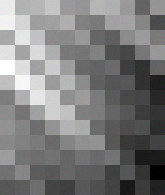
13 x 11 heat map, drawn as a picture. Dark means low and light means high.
The ninth with the lowest average is the bottom right. Streaks slant down to the right. The field climbs toward the top left. The halves do not mirror each other.
